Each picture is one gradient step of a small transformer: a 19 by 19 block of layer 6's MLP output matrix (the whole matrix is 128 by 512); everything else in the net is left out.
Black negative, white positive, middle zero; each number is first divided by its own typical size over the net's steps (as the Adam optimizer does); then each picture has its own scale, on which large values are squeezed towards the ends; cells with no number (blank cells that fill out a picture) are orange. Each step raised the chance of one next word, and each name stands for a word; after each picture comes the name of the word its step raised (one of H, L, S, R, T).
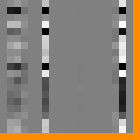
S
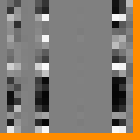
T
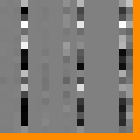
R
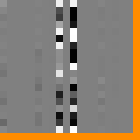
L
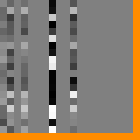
T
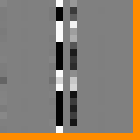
R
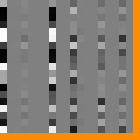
L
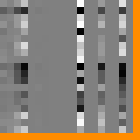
S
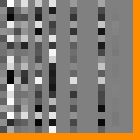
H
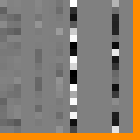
H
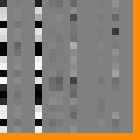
T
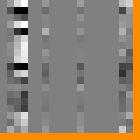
S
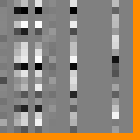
S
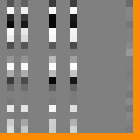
L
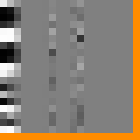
L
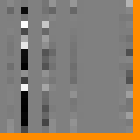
R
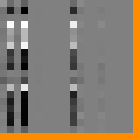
R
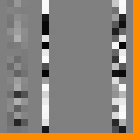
H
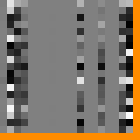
H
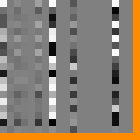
H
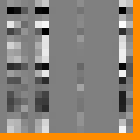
S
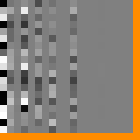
T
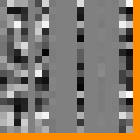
R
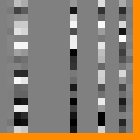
L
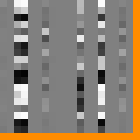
H
